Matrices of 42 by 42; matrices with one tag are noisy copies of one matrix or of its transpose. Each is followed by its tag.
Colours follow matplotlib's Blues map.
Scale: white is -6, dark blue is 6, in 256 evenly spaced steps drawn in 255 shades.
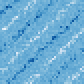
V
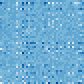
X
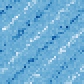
V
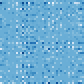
X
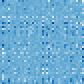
X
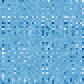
X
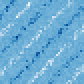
V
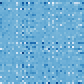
X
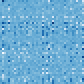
X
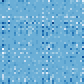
X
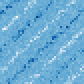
V
